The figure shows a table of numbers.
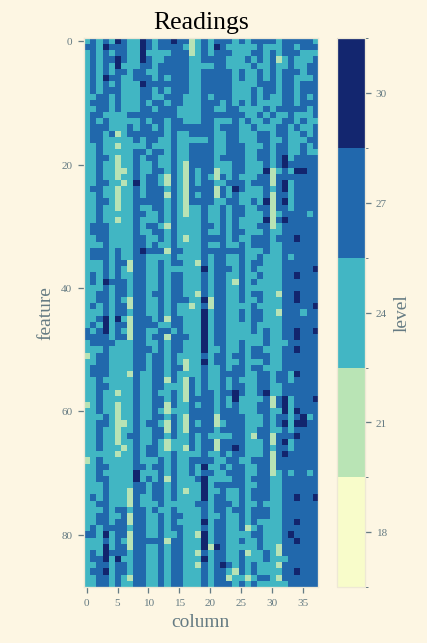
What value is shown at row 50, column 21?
24
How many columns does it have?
38
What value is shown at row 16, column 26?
24
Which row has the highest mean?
0
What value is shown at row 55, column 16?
21
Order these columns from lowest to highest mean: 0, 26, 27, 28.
26, 0, 27, 28
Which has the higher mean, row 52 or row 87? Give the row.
52
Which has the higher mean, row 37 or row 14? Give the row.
14
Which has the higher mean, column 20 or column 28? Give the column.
28
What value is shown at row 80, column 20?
24
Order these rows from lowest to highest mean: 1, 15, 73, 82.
73, 82, 15, 1
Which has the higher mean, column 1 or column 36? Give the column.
36
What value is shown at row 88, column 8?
27
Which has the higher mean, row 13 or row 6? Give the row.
6
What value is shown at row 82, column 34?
27
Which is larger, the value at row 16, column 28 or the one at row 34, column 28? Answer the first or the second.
the first
